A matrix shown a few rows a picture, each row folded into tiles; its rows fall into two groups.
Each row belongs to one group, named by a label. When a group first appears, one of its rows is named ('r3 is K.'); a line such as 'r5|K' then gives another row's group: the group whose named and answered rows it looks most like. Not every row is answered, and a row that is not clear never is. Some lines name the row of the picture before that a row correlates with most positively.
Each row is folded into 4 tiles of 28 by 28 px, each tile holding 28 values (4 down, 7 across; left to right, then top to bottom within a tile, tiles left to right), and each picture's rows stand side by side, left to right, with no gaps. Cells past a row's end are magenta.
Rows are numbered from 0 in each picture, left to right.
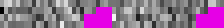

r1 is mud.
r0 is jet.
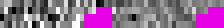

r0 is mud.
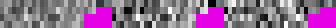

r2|jet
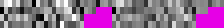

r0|jet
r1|jet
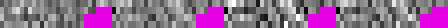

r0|mud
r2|jet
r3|jet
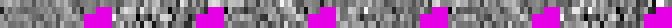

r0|jet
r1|mud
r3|mud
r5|mud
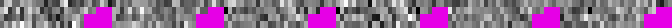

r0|mud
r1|mud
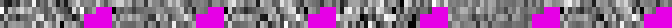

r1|jet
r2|jet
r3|mud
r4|mud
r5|jet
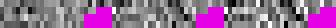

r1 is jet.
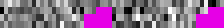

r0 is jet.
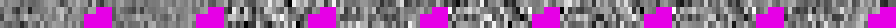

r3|mud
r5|jet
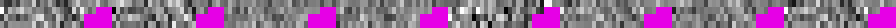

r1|jet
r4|mud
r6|jet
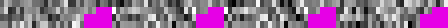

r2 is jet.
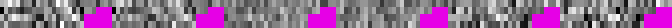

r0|jet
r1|jet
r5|mud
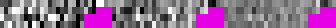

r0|mud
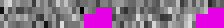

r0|jet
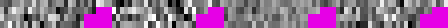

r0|mud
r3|mud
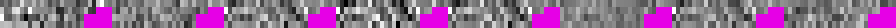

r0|mud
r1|mud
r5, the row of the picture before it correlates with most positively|0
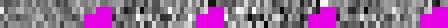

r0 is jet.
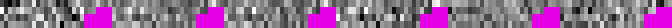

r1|mud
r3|mud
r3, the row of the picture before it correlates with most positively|2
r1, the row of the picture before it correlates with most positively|2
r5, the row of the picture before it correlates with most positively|3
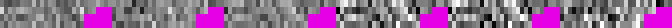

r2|jet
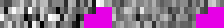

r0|mud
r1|mud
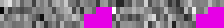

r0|jet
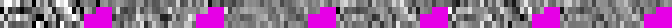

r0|jet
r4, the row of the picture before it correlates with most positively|1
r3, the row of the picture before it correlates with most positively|0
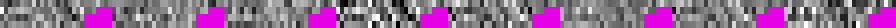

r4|jet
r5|mud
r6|jet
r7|mud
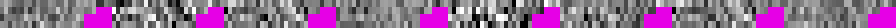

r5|mud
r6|jet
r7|mud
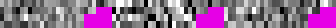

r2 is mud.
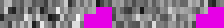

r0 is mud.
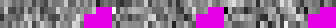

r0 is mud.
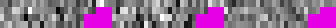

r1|mud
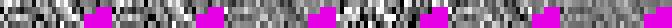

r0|jet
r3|mud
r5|jet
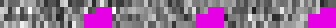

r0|mud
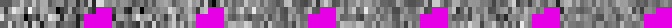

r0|mud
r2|mud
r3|mud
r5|jet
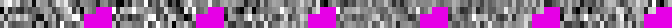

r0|jet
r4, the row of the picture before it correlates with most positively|1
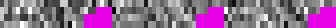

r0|mud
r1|jet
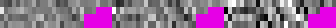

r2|jet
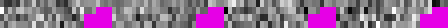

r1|mud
